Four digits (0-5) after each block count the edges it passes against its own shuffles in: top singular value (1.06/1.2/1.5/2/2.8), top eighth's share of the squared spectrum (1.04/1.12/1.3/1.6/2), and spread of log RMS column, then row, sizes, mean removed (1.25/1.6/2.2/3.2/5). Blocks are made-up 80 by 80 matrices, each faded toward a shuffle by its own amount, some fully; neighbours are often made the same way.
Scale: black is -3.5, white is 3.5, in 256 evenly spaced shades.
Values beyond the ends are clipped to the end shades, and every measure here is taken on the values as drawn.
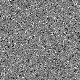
1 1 0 0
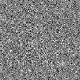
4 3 1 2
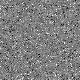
2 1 0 0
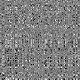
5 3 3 2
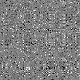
4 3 2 2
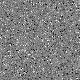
2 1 0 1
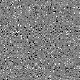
4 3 2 2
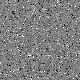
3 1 0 0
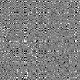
5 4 3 3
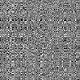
4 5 3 3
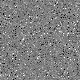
1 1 1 1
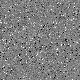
0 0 0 0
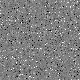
0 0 0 0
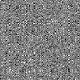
4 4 2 2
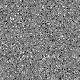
3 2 1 1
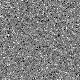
2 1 0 0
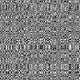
5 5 4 3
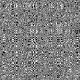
4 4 3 2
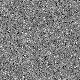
1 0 0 0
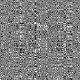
4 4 3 2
